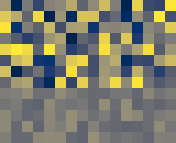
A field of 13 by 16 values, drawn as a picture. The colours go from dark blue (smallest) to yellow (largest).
On average the colour sits 50% of the way up the scale. Fine speckle covers the field. A horizontal seam about 60% of the way down splits the table, and the bottom part is calmer.
